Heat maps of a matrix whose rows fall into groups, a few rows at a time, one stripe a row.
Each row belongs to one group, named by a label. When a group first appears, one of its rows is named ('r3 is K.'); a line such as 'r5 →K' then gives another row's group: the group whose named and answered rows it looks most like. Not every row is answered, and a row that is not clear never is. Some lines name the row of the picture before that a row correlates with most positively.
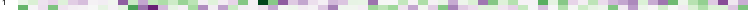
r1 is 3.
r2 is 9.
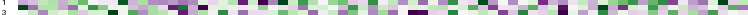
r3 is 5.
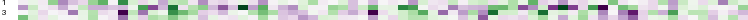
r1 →9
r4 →3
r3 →3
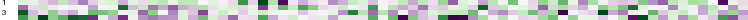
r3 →5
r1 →3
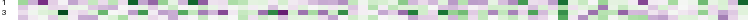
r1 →9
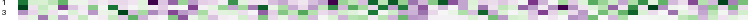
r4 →5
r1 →9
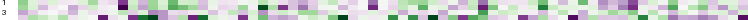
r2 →3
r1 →3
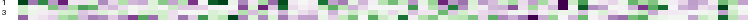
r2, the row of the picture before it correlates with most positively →1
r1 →5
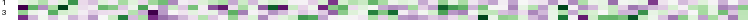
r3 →9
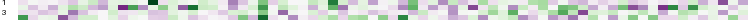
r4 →5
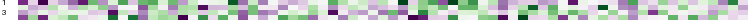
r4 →5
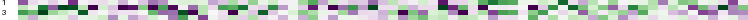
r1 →3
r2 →9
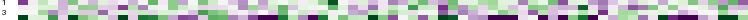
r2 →3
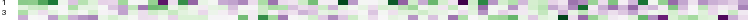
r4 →3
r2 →3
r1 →9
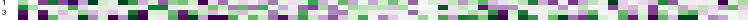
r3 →5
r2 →3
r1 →9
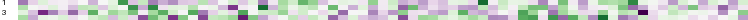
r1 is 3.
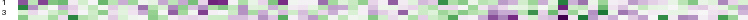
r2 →5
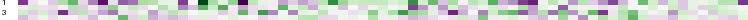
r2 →5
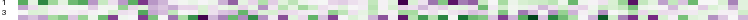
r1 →9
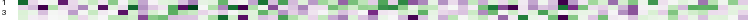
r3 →3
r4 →5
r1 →5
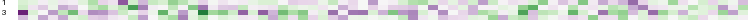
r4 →5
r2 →9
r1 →3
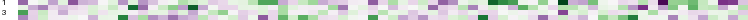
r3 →5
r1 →3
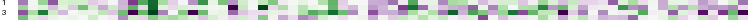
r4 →3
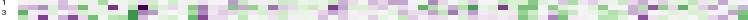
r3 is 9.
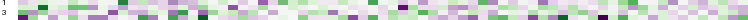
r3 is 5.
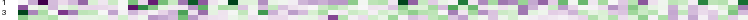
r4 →9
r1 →9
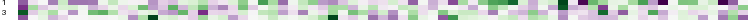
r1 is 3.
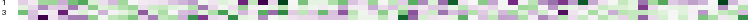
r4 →9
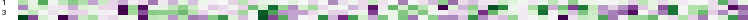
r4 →5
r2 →3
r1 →9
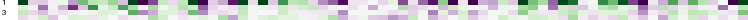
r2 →9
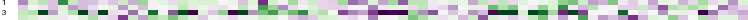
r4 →3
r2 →3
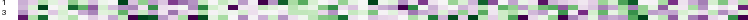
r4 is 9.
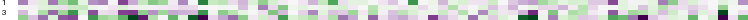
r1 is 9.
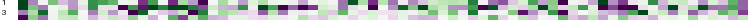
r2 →3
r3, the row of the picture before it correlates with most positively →3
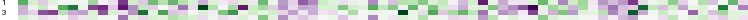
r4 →3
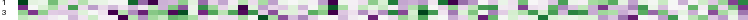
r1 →9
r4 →3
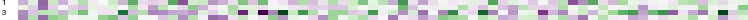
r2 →9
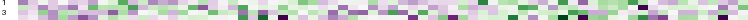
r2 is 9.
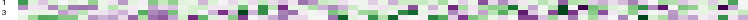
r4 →9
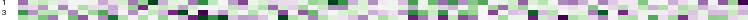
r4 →5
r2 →5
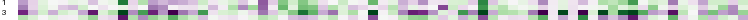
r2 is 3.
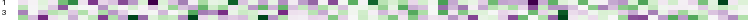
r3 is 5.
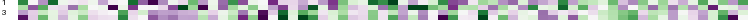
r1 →9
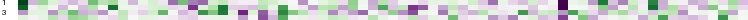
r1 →5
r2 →5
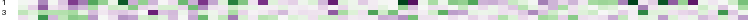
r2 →9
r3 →9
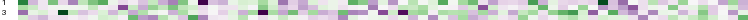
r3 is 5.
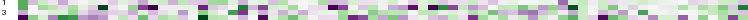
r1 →5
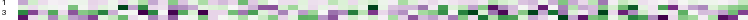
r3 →5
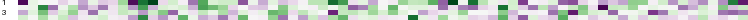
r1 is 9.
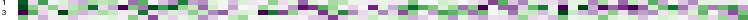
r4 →9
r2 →3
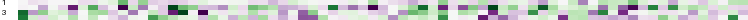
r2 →3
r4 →3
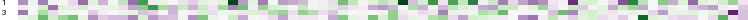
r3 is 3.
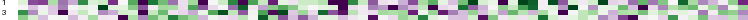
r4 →3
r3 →5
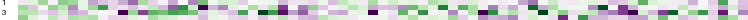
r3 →3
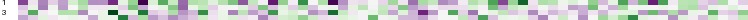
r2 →5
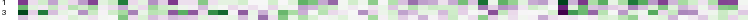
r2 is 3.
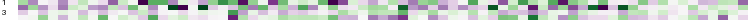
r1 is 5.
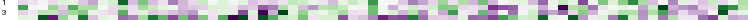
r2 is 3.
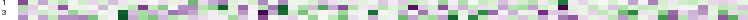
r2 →5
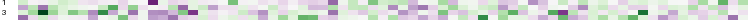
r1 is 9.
